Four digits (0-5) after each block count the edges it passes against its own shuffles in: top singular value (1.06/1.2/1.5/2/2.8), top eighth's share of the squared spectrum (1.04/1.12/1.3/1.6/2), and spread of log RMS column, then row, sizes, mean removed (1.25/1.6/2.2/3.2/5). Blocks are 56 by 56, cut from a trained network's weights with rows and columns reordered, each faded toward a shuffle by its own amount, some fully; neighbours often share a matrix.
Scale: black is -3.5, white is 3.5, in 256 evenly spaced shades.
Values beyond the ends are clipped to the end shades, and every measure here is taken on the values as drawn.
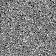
0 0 0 0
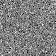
1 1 0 0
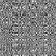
4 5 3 3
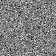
0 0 0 0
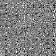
3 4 2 2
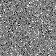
0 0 0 0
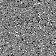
1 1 0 0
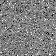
1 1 0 0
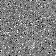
1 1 0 0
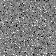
0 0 0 0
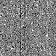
2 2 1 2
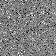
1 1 0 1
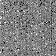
2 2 0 1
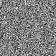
2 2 0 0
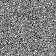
0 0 0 0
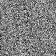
0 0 0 0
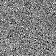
2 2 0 0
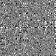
3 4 2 2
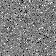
0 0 0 0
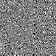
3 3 2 1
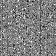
2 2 0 1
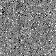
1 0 0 0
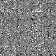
2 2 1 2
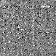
2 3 1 2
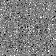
2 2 0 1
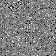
1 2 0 1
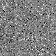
1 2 0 1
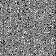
1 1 0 1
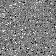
0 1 0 0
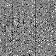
2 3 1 2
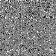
1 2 1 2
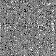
2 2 1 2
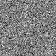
2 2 0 0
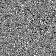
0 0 0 0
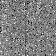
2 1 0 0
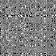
3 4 2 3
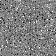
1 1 0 1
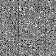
2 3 1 2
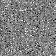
1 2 0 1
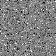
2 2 0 1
